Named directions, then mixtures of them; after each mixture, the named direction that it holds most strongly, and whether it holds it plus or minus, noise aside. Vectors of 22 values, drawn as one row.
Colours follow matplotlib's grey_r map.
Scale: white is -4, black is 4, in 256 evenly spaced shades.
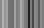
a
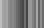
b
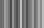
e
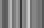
e, minus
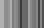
b, plus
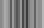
e, plus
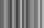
e, plus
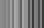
e, minus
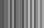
a, minus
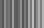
e, plus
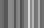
a, minus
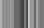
b, plus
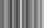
e, plus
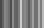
e, plus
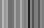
a, plus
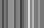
a, minus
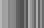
b, plus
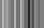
a, plus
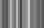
e, minus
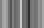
e, plus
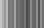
b, plus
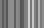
a, minus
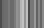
b, minus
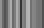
e, minus
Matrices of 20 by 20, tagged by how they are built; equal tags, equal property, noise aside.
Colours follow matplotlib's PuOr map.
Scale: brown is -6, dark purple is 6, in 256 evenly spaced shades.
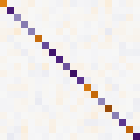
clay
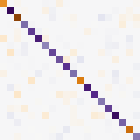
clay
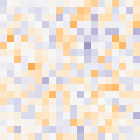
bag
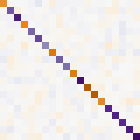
clay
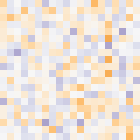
bag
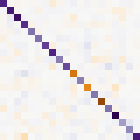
clay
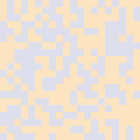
bag
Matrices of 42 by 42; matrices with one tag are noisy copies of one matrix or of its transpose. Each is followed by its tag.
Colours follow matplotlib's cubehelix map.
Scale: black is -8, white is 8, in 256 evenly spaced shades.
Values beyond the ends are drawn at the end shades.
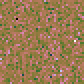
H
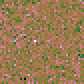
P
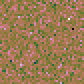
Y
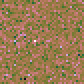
P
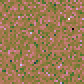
Y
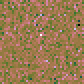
P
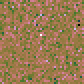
P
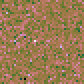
P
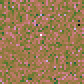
P
